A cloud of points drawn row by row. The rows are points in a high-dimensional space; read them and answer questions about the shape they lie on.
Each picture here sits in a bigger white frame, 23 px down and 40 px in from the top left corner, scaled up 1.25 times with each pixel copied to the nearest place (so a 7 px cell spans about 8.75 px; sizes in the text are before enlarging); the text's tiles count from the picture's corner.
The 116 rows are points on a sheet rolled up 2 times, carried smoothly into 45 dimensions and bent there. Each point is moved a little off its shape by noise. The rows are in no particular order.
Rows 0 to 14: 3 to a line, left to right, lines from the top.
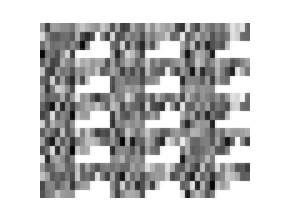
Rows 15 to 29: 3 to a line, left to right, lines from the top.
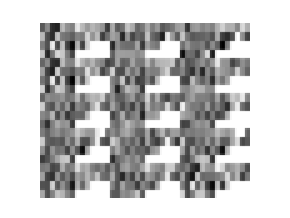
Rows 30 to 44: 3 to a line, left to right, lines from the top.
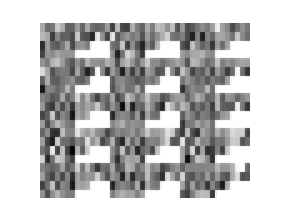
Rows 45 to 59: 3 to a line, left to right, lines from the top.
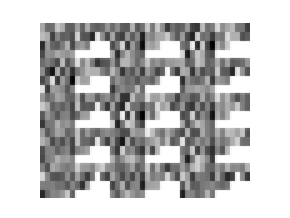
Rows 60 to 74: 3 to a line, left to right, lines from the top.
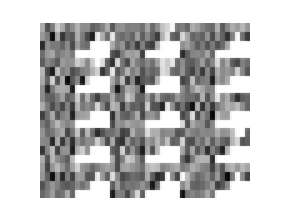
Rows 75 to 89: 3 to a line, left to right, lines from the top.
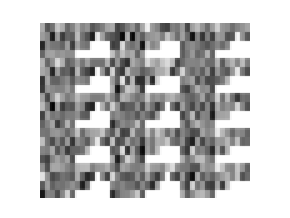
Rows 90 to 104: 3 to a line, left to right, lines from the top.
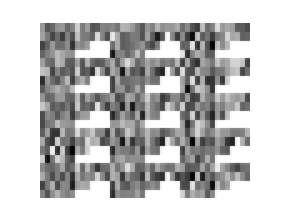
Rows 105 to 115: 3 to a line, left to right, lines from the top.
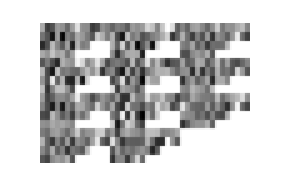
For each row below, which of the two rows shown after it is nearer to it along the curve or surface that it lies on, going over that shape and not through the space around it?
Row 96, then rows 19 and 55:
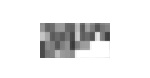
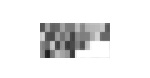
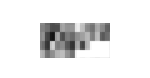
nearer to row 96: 55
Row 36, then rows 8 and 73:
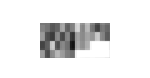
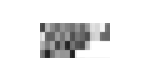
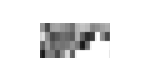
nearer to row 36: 8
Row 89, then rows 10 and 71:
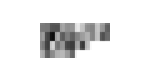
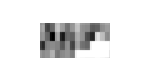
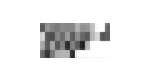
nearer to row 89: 71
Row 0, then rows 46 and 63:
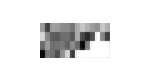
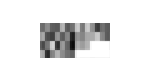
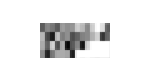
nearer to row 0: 63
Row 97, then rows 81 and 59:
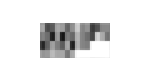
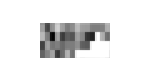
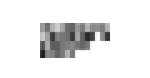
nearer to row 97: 81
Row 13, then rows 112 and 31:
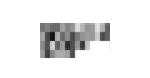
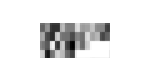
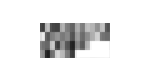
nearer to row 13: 31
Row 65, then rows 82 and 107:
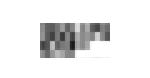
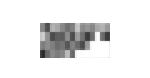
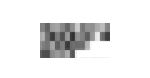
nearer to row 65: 82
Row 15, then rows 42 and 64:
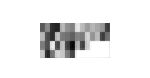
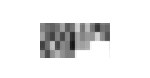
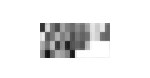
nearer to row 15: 64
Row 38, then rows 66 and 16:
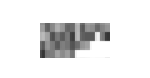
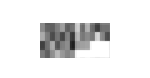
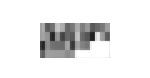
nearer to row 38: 66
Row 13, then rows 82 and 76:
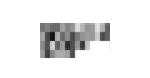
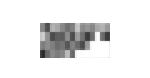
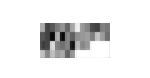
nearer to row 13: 82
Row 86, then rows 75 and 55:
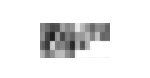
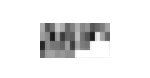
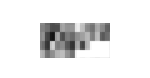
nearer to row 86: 55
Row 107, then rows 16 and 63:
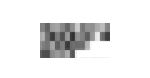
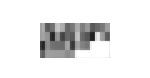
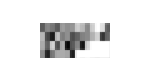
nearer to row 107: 63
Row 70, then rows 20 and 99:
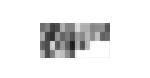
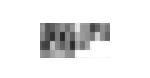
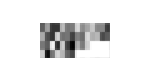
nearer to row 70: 20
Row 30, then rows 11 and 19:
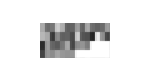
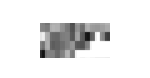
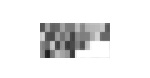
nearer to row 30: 11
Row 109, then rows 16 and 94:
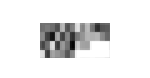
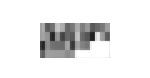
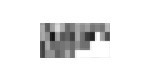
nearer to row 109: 16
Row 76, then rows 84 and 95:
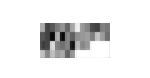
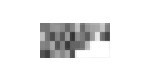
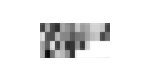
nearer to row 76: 95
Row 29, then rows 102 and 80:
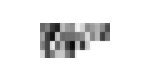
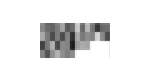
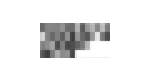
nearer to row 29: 102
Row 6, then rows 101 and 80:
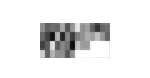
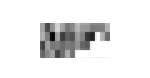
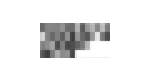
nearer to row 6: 101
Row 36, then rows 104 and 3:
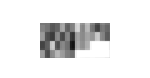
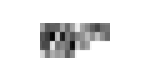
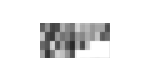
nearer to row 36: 3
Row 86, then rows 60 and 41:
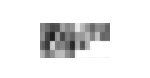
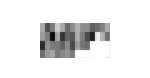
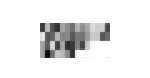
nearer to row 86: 41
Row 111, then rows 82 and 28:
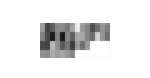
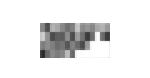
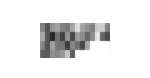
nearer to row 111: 82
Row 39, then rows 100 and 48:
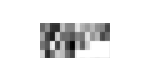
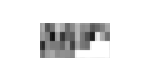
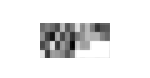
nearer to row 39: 48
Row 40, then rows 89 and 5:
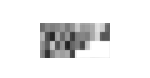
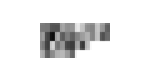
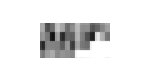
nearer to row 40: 89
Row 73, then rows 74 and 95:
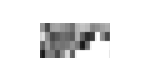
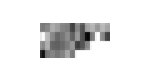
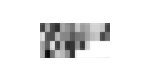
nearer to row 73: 74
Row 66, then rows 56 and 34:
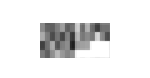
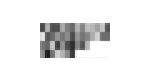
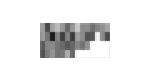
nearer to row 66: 34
